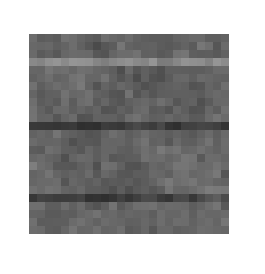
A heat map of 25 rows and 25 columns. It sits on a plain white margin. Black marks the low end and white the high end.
Rows 4, 12 and 21 differ from the rows beside them. The distribution is heavy-tailed on both sides. On average the colour sits 40% of the way up the scale. Streaks run across, left to right.
